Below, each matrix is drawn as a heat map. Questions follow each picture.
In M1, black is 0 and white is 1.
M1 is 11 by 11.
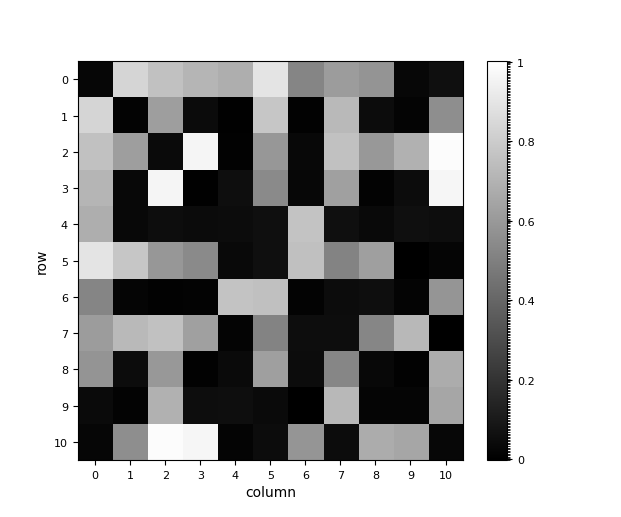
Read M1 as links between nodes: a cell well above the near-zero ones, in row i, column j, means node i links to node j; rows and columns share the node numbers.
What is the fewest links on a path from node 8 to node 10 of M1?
1
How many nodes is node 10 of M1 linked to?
6
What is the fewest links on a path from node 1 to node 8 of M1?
2
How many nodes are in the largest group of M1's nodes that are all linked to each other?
5
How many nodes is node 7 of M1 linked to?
7
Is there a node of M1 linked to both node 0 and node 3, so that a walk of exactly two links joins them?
yes
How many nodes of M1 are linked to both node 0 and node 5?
6
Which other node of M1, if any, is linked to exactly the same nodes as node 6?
none
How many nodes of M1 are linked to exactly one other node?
0
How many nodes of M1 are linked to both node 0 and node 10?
5
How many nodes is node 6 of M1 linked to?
4
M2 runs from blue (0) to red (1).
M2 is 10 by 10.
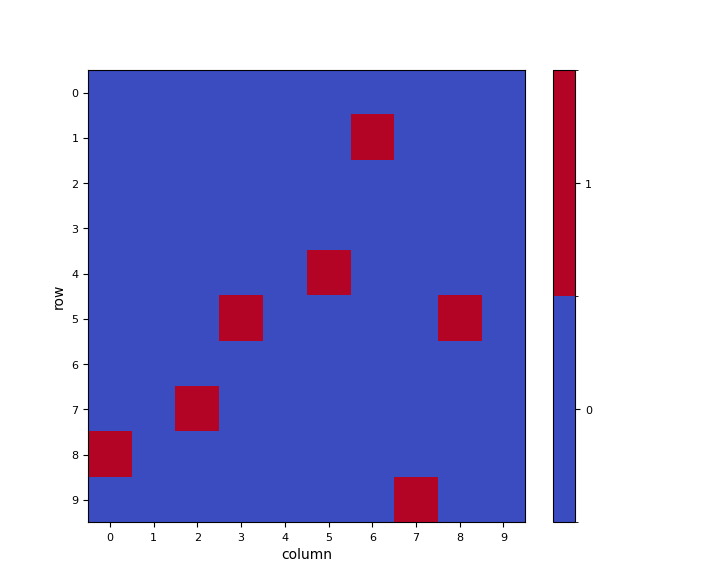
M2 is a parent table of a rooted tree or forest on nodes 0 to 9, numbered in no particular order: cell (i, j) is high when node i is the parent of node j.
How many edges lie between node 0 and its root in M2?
3
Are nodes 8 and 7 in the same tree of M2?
no
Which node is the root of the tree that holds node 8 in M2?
4
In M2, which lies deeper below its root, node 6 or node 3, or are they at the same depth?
node 3
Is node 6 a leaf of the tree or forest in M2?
yes
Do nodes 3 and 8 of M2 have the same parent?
yes
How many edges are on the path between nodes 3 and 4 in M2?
2
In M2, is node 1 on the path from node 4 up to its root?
no
